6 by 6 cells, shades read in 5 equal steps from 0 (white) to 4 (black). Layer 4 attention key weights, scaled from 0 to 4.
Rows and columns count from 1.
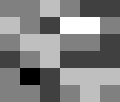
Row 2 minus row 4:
-2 0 2 -3 -3 -1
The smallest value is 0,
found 2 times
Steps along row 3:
down same up same up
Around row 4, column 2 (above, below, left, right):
1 4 3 1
